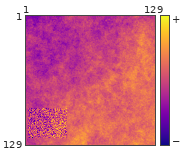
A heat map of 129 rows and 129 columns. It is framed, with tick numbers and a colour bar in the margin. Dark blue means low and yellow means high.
Average level on the scale: 50%. Stripes: none. Odd patch: rougher, in the bottom left. Roughest part: bottom left. Ninth with the lowest average: top left. Slope: up to the bottom right. Mirror symmetry: none.
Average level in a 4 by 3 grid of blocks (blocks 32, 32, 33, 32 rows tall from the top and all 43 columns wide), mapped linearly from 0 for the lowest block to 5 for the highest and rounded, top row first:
013 / 125 / 245 / 355
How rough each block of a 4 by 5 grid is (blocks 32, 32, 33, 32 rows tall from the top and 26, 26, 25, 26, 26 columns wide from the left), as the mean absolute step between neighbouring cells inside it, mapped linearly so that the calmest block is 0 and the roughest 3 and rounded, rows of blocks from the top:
00000
00000
10000
32000
